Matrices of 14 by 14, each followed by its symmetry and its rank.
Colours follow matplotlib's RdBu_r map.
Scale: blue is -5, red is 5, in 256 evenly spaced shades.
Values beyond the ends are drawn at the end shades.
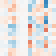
neither, rank two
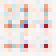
symmetric, rank two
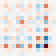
symmetric, rank two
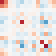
symmetric, rank three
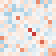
symmetric, full rank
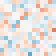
antisymmetric, full rank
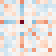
symmetric, rank three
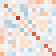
symmetric, full rank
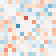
antisymmetric, full rank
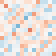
symmetric, full rank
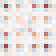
symmetric, rank two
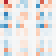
neither, rank two
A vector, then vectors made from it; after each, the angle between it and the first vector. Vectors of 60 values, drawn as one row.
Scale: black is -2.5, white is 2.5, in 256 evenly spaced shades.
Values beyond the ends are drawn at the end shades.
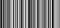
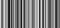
orthogonal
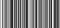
nearly opposite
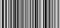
orthogonal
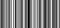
partly aligned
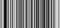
orthogonal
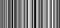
partly opposed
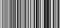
orthogonal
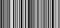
nearly parallel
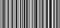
partly opposed
